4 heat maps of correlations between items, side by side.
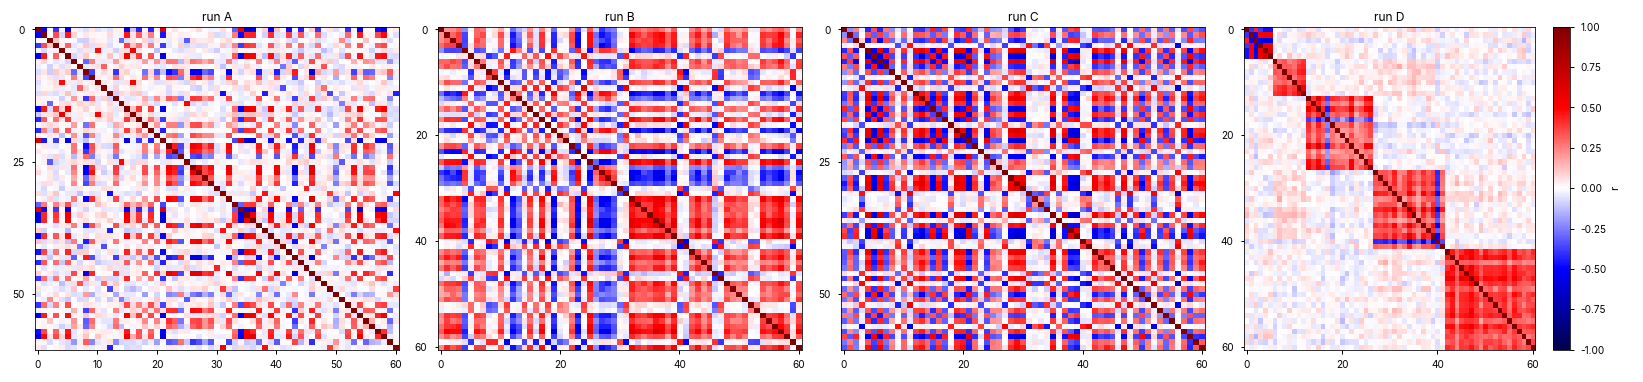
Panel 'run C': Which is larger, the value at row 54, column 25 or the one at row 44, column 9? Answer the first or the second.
the second
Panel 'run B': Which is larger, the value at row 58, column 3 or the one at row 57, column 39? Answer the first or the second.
the second
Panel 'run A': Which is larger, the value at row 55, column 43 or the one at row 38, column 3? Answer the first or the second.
the second
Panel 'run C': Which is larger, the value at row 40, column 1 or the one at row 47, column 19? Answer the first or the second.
the second
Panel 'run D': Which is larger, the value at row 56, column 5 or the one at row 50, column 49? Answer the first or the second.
the second
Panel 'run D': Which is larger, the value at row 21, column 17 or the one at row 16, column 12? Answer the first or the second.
the second
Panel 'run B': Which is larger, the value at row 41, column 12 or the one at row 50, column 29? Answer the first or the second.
the first
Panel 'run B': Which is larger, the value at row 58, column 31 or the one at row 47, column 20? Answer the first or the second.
the second
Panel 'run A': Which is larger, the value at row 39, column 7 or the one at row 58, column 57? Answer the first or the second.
the second
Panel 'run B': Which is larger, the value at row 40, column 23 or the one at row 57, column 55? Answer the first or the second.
the second
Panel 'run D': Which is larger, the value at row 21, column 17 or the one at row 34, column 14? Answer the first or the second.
the second
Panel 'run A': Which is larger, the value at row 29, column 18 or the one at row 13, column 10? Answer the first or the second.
the first
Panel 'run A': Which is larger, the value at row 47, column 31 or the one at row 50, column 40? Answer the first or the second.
the first
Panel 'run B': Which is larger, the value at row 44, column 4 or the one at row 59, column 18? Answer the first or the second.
the first
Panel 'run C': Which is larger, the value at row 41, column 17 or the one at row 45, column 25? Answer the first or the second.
the second
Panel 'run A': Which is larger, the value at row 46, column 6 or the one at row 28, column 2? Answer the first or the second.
the first
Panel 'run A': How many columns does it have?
61
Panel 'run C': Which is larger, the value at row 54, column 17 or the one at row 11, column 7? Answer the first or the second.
the first
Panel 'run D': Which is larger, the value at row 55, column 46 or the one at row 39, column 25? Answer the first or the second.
the first
